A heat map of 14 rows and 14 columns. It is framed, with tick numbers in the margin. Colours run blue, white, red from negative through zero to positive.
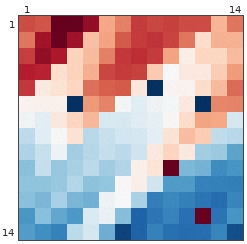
Five lone cells stand out: two far higher and three far lower than their neighbours. The top left is the ninth with the highest average. Values rise toward the top. Overall the values sit about 50% of the way up the scale.
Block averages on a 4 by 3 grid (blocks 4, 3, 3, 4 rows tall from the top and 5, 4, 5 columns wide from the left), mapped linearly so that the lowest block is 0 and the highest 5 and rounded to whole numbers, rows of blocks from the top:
554 | 323 | 222 | 110
